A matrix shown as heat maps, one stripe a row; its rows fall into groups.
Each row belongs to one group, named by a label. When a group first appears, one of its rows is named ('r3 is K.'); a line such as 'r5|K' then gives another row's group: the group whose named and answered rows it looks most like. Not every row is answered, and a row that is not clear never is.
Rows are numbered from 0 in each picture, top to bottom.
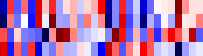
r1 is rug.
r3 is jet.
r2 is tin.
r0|rug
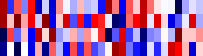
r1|jet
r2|rug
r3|rug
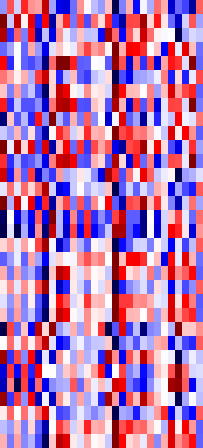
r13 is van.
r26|rug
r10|jet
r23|rug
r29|van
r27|rug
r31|tin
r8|rug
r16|rug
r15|rug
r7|tin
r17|van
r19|tin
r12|jet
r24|van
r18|tin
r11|tin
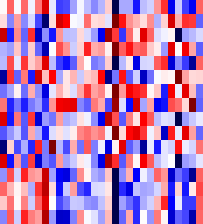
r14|van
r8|jet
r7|tin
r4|van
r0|van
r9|tin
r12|van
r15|van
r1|tin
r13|van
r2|jet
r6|tin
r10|rug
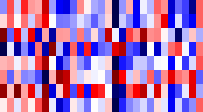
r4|van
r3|rug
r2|jet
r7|van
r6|jet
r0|van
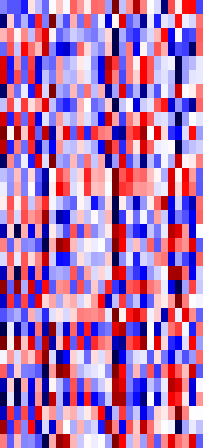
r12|tin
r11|rug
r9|jet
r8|jet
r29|rug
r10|jet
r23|rug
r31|tin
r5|jet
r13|tin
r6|rug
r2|van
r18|van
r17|tin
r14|van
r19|rug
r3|van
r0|tin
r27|rug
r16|rug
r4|jet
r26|tin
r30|jet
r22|tin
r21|rug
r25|van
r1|rug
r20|jet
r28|rug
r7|van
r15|van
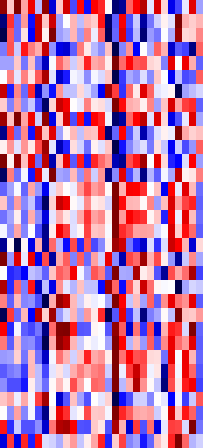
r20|jet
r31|rug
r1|rug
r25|tin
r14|tin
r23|tin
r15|tin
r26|tin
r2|rug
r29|tin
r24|tin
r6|jet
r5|van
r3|van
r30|tin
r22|rug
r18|jet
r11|jet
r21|tin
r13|tin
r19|tin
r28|van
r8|jet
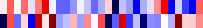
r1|rug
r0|van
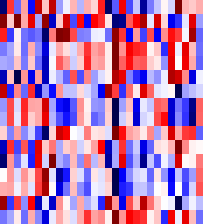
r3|tin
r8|van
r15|tin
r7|van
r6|jet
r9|tin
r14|jet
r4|tin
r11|rug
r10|rug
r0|rug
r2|tin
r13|van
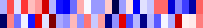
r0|van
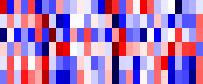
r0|jet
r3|tin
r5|van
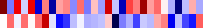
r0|jet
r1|van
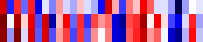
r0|jet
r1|jet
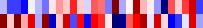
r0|tin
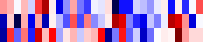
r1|rug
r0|van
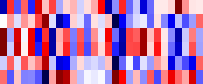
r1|van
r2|jet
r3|jet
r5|tin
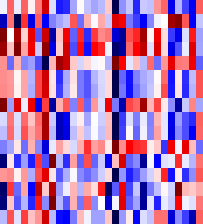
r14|rug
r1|rug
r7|jet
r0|van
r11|rug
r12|van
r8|van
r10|tin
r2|jet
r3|jet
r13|rug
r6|van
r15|van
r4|tin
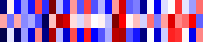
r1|tin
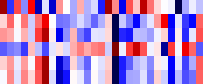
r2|van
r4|van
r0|jet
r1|van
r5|van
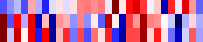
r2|jet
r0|tin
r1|jet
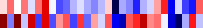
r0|van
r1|jet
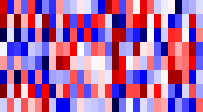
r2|rug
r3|tin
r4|tin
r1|jet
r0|jet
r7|van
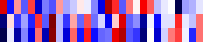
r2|rug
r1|rug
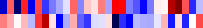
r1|van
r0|rug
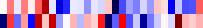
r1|rug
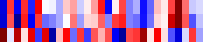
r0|rug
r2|jet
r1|rug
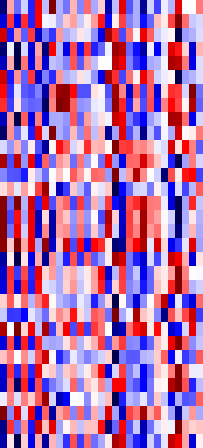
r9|rug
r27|rug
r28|van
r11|jet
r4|rug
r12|tin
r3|rug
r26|rug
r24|rug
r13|van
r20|rug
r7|tin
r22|tin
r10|tin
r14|jet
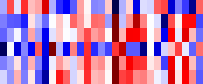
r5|tin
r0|van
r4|tin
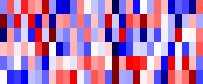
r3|van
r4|tin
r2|rug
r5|tin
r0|van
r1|jet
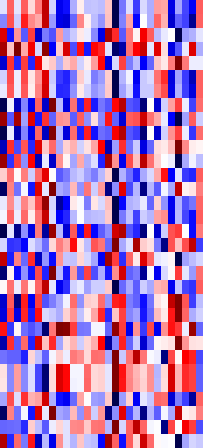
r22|rug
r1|van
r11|jet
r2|jet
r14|van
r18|jet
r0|van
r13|rug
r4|rug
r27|tin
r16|rug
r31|jet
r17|tin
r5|van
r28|van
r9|rug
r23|tin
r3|jet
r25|tin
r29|rug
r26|tin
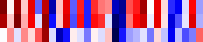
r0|jet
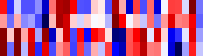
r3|jet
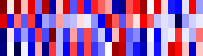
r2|rug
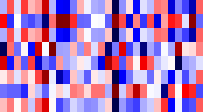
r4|jet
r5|van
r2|van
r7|van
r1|tin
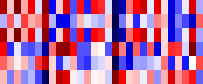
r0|jet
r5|tin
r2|jet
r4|van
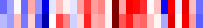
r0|tin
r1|tin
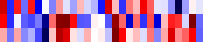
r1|tin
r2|tin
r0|jet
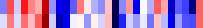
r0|van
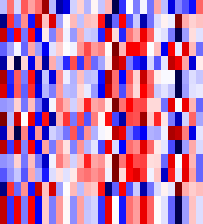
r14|jet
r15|jet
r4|rug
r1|rug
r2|jet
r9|rug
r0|van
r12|tin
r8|jet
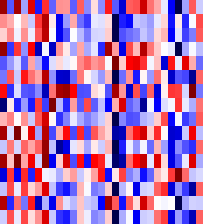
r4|tin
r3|jet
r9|jet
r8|van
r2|van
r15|van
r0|jet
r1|van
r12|rug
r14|jet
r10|van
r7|rug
